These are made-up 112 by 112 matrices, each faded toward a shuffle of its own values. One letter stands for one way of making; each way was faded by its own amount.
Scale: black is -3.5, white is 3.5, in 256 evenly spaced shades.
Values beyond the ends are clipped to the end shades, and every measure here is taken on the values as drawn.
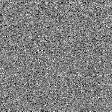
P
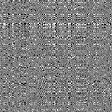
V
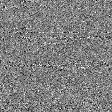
P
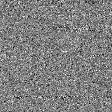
P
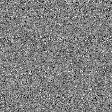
P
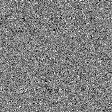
P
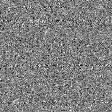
P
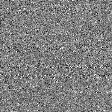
P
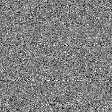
P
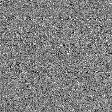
P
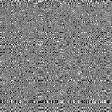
V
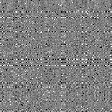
V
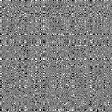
V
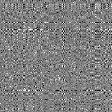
V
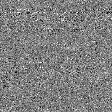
P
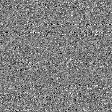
P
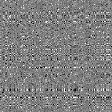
V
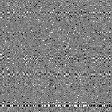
V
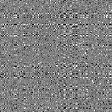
V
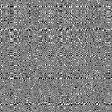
V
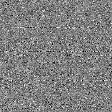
P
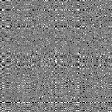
V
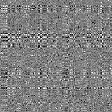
V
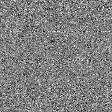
P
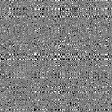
V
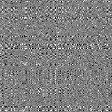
V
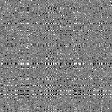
V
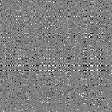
V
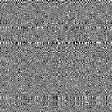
V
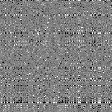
V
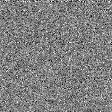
P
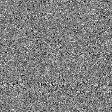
P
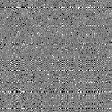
V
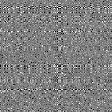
V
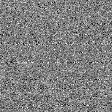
P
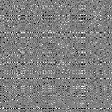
V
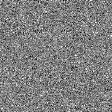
P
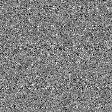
P
